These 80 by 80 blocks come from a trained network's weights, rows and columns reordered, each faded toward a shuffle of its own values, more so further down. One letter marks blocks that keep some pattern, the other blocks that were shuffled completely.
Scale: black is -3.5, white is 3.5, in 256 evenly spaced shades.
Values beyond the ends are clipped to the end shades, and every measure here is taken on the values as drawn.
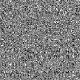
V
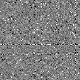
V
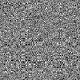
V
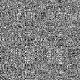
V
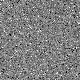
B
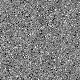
B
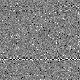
V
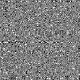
V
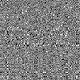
V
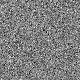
B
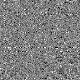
V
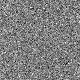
B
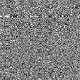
V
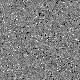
B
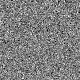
B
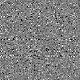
V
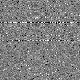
V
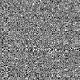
V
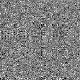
V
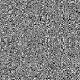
V
